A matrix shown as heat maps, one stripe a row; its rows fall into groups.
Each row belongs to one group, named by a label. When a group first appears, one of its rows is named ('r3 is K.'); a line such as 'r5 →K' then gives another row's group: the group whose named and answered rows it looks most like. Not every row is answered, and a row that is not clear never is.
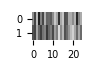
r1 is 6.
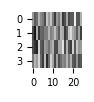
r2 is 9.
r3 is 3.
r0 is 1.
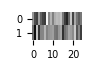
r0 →1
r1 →6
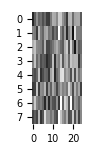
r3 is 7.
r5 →6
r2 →3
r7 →9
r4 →9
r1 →1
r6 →7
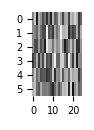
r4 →7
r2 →1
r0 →7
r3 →6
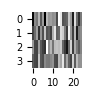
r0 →1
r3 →9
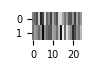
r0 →9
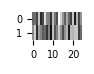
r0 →9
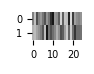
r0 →7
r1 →3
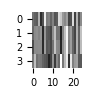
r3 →7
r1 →3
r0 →9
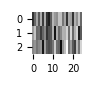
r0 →6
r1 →7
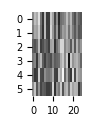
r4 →9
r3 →7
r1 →3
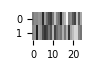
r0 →3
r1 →7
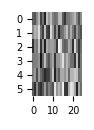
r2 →1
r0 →1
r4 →7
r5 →6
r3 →9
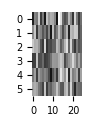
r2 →3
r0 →1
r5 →3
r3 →6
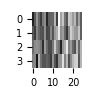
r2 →3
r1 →6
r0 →6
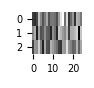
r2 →3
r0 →9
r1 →7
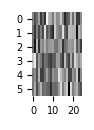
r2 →6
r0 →1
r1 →6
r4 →9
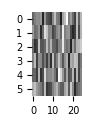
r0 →3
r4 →9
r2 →9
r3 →7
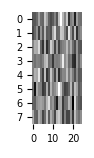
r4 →3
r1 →6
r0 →9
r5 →1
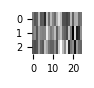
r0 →1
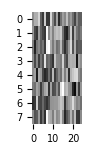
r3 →6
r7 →1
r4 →7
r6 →6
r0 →3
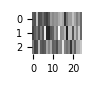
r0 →6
